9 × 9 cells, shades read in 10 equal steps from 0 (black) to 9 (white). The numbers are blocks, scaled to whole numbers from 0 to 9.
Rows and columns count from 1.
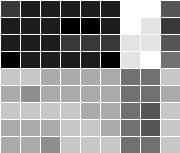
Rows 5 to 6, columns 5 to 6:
6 6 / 6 6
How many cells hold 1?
16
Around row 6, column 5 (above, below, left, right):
6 6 6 6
